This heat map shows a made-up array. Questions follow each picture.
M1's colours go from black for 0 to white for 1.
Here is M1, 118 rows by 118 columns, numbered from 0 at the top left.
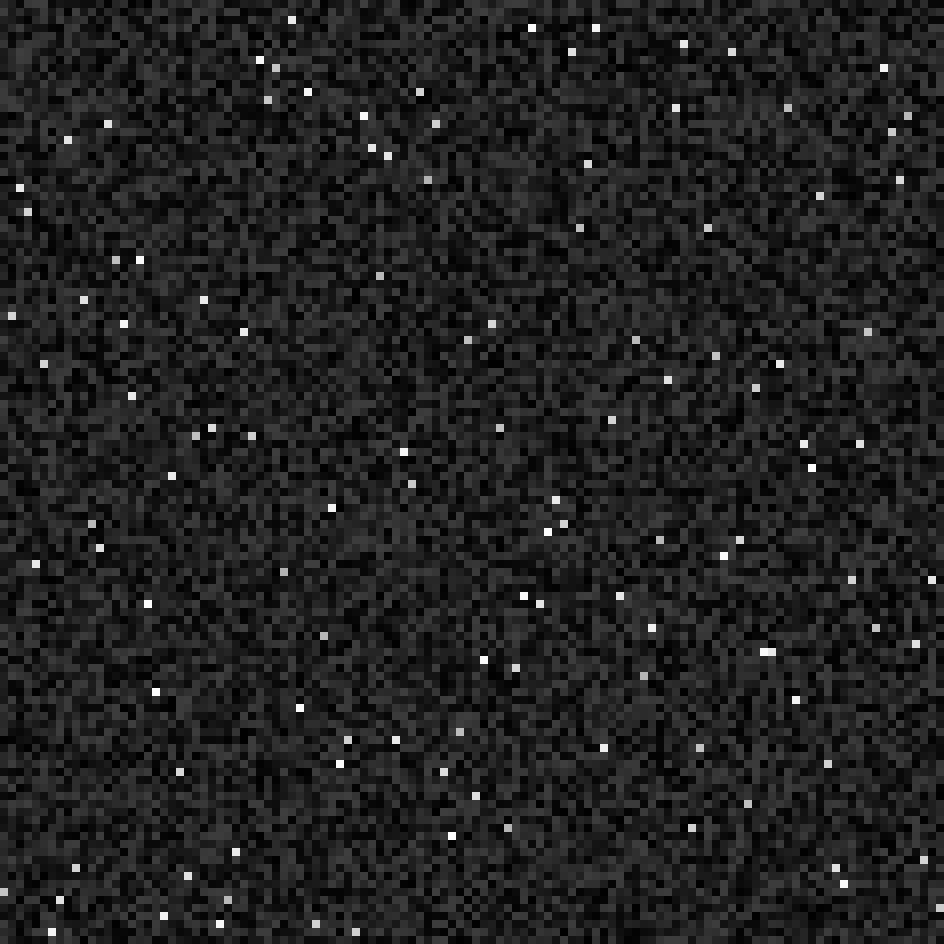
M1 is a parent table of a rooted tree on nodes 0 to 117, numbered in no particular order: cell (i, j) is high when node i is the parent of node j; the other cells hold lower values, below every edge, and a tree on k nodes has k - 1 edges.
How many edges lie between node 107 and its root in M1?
4
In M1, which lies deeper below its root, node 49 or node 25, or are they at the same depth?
node 49
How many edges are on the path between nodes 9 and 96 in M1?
7
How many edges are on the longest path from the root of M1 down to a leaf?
12
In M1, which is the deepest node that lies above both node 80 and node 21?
81
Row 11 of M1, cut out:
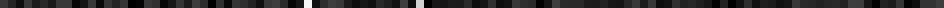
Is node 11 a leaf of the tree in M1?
no
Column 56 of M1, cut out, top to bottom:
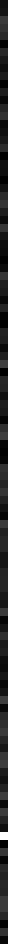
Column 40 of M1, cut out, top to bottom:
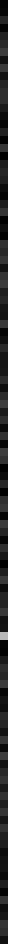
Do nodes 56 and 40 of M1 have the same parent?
no
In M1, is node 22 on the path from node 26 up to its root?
yes
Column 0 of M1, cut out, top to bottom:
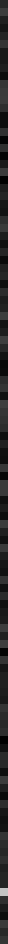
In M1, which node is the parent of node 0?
111
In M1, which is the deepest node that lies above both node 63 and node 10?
81
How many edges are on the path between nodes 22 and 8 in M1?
5
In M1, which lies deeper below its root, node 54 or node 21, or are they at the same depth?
node 21
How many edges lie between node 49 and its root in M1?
9
